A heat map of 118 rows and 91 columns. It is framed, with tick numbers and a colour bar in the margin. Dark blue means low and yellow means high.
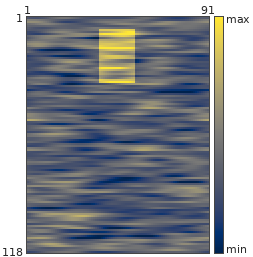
The grain runs across in streaks. The top middle is the ninth with the highest average. An odd patch, higher than its surroundings, sits in the top middle.
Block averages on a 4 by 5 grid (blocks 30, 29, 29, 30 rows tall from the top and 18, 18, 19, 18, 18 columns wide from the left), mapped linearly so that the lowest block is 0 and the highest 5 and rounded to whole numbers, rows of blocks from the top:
11510
10110
10011
21001
